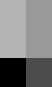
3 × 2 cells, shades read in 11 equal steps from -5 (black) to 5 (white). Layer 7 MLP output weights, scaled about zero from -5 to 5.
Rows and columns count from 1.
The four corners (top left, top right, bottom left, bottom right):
2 1 -5 -2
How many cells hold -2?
1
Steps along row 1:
down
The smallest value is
-5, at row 3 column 1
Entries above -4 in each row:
2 2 1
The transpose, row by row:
2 2 -5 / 1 1 -2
